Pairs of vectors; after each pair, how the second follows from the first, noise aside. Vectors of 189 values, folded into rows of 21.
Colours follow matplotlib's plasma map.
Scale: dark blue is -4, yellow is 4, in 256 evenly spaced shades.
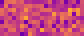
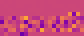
partly zeroed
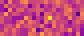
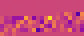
partly zeroed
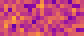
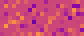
partly zeroed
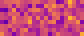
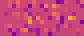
partly zeroed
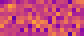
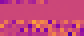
partly zeroed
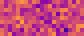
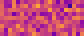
shuffled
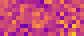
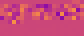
partly zeroed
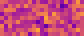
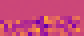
partly zeroed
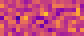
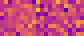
shuffled
